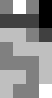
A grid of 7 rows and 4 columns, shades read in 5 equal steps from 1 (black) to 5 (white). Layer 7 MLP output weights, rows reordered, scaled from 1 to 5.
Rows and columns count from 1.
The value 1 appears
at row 1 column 4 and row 2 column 4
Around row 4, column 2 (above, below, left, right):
4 3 3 4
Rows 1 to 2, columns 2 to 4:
5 3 1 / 2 2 1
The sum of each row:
12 7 13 15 13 15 15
